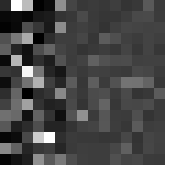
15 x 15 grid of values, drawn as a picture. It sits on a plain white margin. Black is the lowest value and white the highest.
Neither half mirrors the other. The top right is the calmest part. The values are skewed, with a long tail toward high values. The right part is calmer, past a seam about 40% of the way across. There are no regular stripes.
